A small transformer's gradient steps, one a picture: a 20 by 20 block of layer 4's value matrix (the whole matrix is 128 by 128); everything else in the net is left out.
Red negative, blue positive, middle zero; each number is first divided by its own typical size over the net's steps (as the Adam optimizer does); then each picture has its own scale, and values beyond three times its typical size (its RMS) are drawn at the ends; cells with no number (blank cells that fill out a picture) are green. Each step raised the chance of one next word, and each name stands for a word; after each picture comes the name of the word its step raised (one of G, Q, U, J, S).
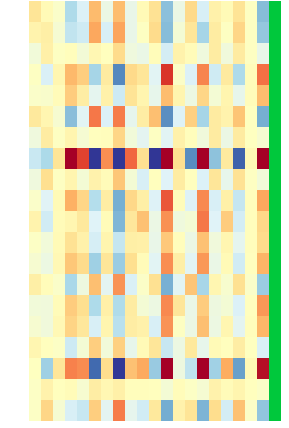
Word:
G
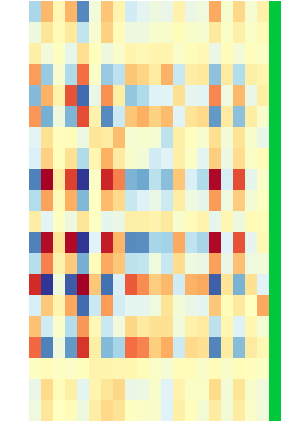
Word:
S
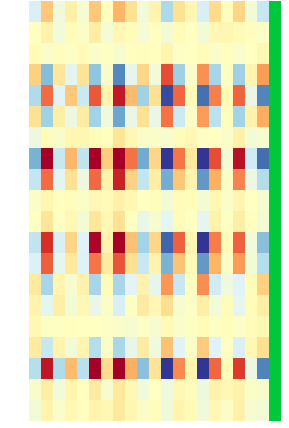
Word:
S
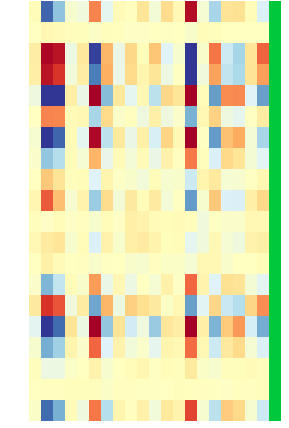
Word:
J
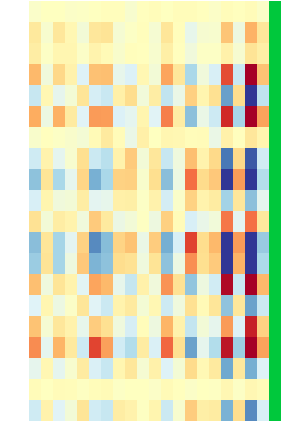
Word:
S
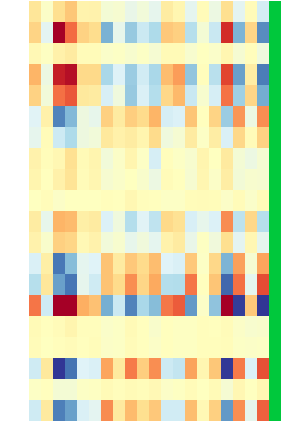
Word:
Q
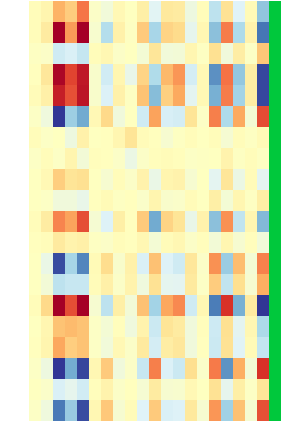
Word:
Q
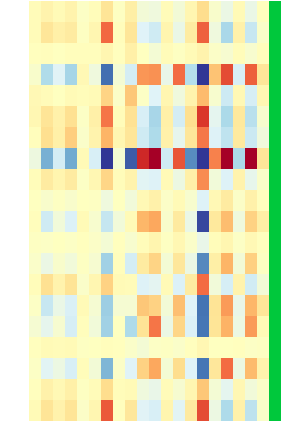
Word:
G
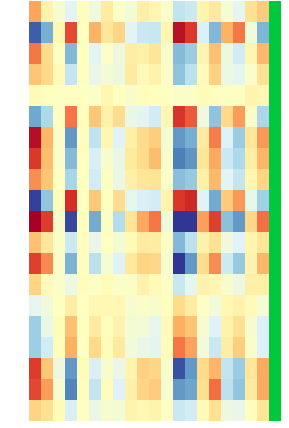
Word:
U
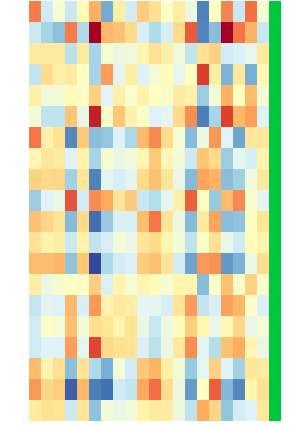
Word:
U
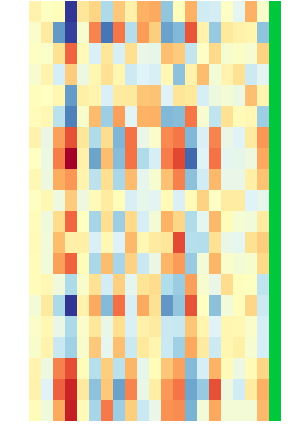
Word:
U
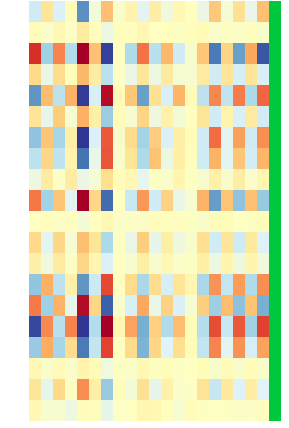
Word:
J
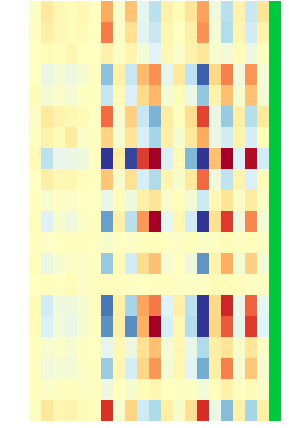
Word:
G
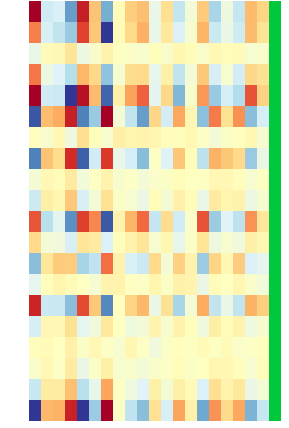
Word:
Q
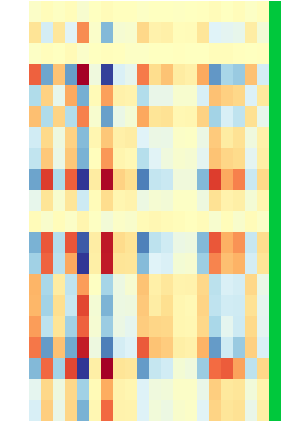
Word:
S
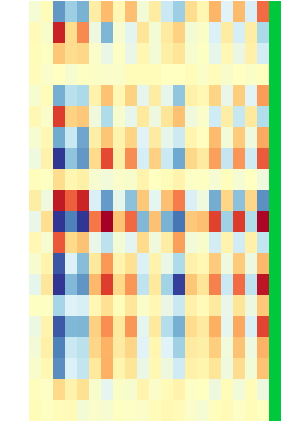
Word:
J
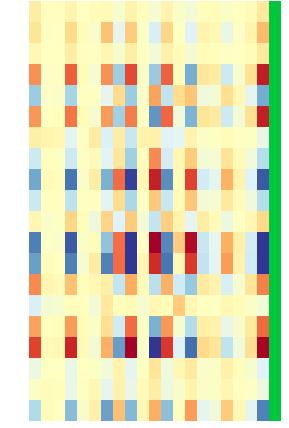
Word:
S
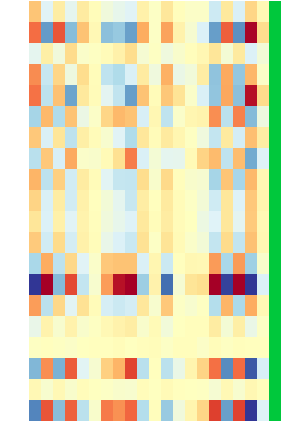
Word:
Q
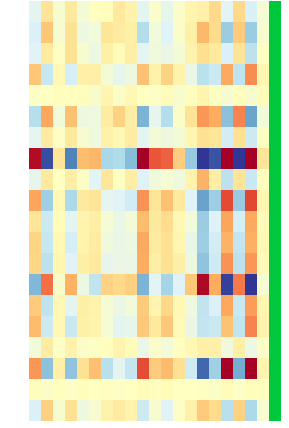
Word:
G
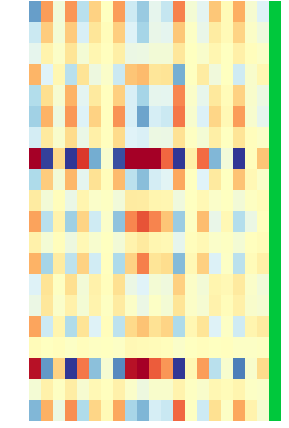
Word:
G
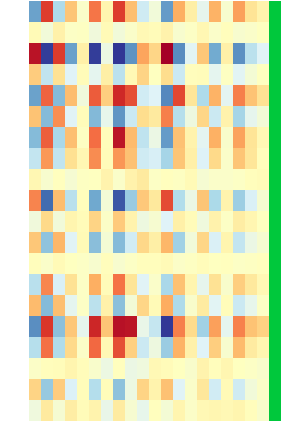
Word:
J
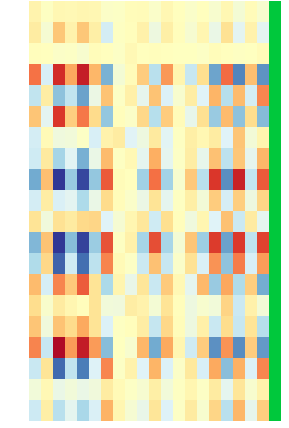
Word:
S
